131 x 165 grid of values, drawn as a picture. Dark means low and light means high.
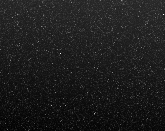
Overall the values sit about 10% of the way up the scale. No single row or column stands out from its neighbours. The grain is fine, like static. Values rise toward the top. Most values sit low, with a long tail of high ones. There are no regular stripes.
